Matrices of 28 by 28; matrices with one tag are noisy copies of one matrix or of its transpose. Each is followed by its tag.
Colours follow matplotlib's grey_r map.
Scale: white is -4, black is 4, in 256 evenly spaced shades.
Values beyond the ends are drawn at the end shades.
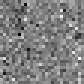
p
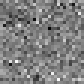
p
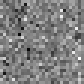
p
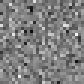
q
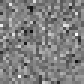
q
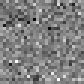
p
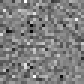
q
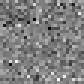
p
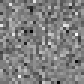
q
